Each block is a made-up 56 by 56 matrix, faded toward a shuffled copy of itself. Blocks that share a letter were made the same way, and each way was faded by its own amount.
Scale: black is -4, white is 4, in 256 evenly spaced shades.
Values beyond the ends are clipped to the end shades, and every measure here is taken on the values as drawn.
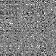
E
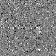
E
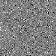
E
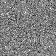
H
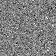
H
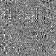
E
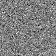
H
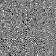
E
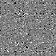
E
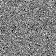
H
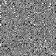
E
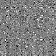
E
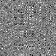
E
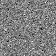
H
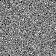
H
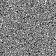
H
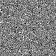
H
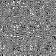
E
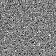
H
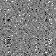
E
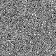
H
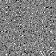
E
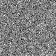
H
